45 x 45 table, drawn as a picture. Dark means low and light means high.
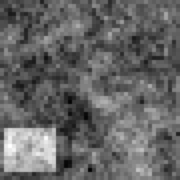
The bottom left is the roughest part. The texture is blotchy. On average the colour sits 40% of the way up the scale. An odd patch, higher than its surroundings, sits in the bottom left. The ninth with the highest average is the bottom left.
